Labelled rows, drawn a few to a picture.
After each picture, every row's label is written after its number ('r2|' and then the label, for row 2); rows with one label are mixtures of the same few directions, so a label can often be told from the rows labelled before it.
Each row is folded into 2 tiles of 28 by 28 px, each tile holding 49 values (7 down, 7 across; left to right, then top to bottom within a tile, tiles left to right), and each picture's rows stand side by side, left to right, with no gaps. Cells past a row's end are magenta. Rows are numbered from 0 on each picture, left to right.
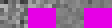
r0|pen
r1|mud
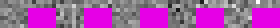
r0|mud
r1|pen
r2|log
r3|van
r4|mud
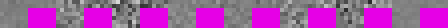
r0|pen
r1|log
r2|pen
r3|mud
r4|mud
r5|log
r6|van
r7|log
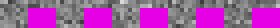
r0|pen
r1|mud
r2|pen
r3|mud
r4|mud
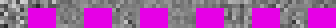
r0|pen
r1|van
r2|log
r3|van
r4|pen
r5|log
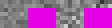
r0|log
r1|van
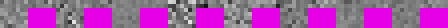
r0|mud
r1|log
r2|van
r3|pen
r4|mud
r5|van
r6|pen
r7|van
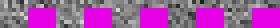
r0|log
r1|mud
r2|log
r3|mud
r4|log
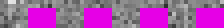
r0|pen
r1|log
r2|mud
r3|pen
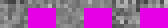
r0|pen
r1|mud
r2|van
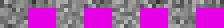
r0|mud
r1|van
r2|van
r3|van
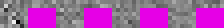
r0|log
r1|log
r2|log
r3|van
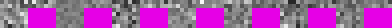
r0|mud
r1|van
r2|pen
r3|mud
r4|pen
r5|pen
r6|pen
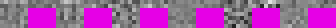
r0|pen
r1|pen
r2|pen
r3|mud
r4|van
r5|van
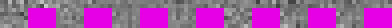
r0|log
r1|van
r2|pen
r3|pen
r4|mud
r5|pen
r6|pen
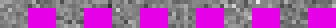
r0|van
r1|mud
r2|log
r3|pen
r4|mud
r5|mud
